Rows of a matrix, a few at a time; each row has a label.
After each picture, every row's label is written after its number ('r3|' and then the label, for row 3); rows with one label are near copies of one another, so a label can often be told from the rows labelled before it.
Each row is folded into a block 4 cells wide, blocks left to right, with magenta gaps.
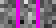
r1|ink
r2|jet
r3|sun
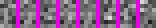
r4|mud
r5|jet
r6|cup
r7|jet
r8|jet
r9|cup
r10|mud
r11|ink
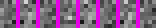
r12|sun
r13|jet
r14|sun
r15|cup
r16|jet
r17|sun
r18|jet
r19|sun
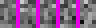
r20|mud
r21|ink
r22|mud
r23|mud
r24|jet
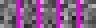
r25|mud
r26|sun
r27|ink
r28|mud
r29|mud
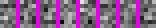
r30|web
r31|mud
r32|cup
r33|jet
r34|ink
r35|web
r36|mud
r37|cup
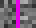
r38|sun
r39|web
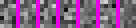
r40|mud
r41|mud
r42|mud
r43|cup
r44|sun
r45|web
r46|sun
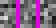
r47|web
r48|mud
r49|mud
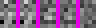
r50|jet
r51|jet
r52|cup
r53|cup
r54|sun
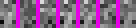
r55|jet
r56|sun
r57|ink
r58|jet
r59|jet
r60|mud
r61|jet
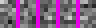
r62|ink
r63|mud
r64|cup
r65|cup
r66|web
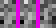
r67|jet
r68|jet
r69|mud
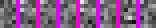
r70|sun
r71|ink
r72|ink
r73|mud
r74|ink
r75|mud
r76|cup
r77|mud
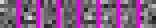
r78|ink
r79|cup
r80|sun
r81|sun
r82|cup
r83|web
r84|web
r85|mud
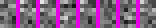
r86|mud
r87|ink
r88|ink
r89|web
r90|ink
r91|sun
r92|cup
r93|ink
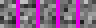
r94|mud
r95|web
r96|mud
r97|cup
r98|jet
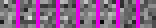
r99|jet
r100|cup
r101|web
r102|web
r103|jet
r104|jet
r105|sun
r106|mud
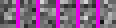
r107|cup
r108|sun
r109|ink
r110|web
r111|web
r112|jet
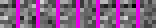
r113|web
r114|mud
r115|ink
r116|web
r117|sun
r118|web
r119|web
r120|sun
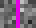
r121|sun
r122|ink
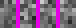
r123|sun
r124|mud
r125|ink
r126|ink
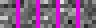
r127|web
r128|sun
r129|web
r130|ink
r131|sun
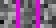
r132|jet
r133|sun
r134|mud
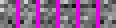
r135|ink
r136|jet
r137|ink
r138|web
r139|web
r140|jet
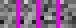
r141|jet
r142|jet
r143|cup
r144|mud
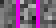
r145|sun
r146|mud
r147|cup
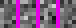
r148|sun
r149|web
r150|mud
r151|sun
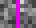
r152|mud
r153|ink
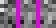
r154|ink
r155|jet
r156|jet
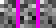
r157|ink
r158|mud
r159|ink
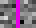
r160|web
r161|jet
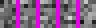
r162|sun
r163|web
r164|web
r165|cup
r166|jet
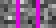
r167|cup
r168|ink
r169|mud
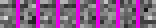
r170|web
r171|mud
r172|web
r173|web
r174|mud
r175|jet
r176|sun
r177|cup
